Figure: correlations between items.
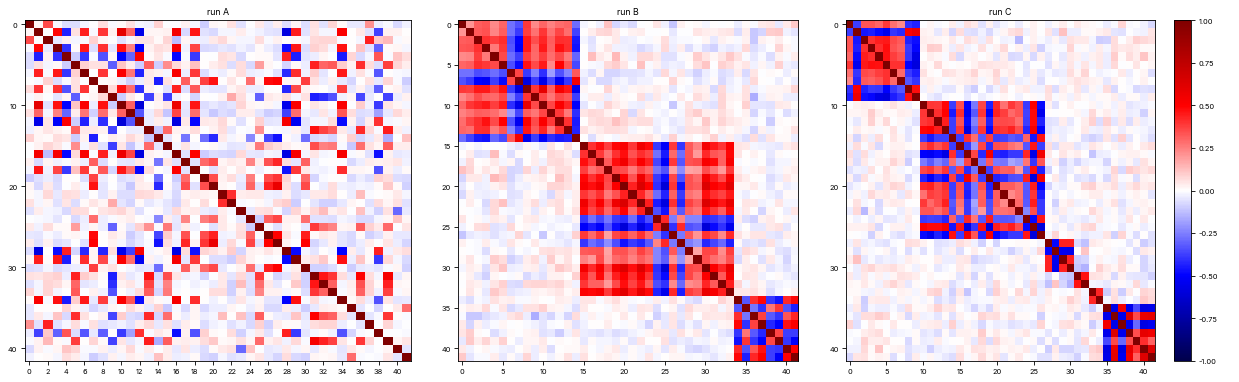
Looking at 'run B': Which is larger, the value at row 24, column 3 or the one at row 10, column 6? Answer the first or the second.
the first
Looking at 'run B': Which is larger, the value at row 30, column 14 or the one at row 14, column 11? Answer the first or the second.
the first
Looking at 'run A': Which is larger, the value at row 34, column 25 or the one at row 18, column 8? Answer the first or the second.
the second
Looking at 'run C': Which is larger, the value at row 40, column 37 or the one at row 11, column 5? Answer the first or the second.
the second
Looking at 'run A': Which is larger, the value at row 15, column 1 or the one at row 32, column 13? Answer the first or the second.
the second
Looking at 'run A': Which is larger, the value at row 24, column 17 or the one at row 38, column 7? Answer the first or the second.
the first
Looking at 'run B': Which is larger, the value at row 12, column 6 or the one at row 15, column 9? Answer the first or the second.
the second
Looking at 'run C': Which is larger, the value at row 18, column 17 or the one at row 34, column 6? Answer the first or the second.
the second
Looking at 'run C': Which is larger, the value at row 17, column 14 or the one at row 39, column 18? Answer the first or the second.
the first
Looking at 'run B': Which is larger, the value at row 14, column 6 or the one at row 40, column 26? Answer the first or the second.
the first
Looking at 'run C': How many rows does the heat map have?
42
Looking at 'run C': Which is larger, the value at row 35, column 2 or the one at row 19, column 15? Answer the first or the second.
the first
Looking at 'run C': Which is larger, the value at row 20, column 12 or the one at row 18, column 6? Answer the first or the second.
the first
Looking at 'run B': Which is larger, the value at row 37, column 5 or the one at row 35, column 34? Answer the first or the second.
the first
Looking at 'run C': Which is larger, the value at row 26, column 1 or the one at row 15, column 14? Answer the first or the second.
the first
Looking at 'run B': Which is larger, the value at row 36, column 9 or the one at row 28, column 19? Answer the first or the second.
the second
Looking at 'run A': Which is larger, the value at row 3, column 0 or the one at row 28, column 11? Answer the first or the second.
the first
